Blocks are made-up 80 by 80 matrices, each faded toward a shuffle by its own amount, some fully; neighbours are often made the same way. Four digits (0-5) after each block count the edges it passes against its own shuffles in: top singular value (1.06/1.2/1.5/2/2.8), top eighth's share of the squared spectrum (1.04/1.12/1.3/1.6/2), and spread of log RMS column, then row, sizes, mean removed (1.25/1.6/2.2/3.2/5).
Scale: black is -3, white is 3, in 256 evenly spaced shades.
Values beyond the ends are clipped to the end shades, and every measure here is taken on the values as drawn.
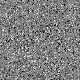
3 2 1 1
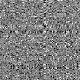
4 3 2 2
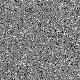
0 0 0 0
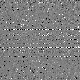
4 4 0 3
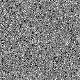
0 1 1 0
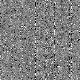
2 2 3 0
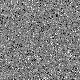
0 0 0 0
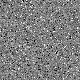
0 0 0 0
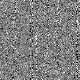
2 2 3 0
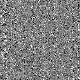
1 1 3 0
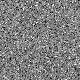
2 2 0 0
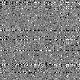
4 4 2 3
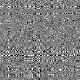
4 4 2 4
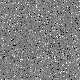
1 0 0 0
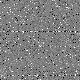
3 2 0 1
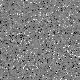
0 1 0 0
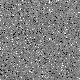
0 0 0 0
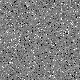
0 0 0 0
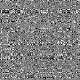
4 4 2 3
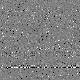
4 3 0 2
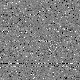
3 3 0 2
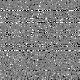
4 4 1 3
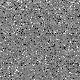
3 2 0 1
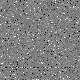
2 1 0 0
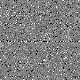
3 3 0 2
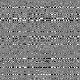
5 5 2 4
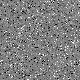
1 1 0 0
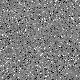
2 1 0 0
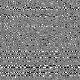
4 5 1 4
